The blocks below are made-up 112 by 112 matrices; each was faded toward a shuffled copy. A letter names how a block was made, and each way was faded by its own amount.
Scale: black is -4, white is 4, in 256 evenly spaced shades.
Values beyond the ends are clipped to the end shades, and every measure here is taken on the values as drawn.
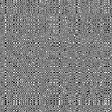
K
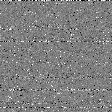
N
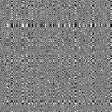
K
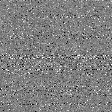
N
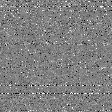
N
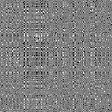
K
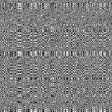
K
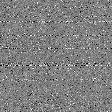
N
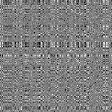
K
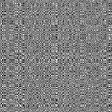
K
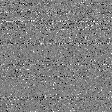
N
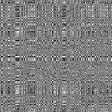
K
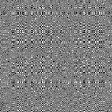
K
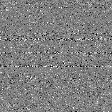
N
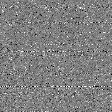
N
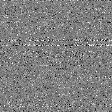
N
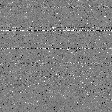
N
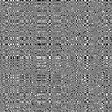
K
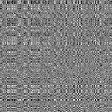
K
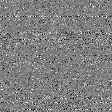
N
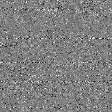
N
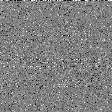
N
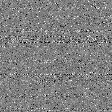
N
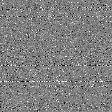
N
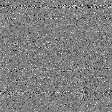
N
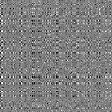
K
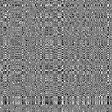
K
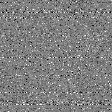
N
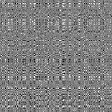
K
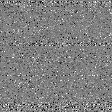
N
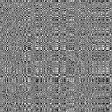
K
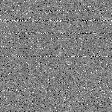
N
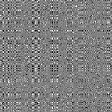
K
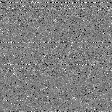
N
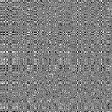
K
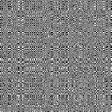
K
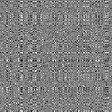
K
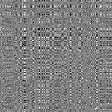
K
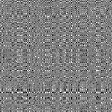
K
